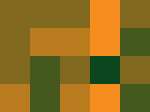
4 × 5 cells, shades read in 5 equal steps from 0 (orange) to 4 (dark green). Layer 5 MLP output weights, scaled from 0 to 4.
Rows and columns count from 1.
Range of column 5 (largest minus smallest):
1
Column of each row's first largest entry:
1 5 4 2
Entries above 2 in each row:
0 1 2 2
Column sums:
7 9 6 4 10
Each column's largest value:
2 3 2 4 3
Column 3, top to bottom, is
2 1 2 1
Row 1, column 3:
2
